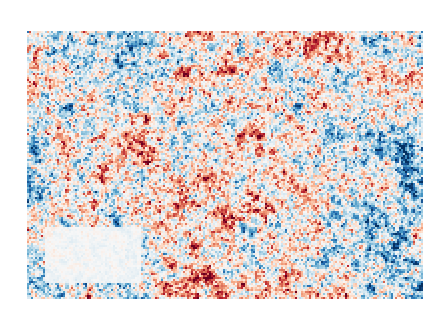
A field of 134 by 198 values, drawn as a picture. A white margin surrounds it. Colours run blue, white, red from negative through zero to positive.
The bottom left is the calmest part. In the bottom left lies a patch that is calmer than the rest. No overall slope runs across the table. The field is mottled with small blotches. No single row or column stands out from its neighbours.
